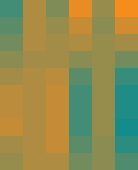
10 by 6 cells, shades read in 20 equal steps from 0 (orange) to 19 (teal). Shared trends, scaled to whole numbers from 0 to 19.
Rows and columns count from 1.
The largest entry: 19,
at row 8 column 6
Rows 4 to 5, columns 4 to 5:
9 8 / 13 8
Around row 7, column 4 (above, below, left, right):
15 15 4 8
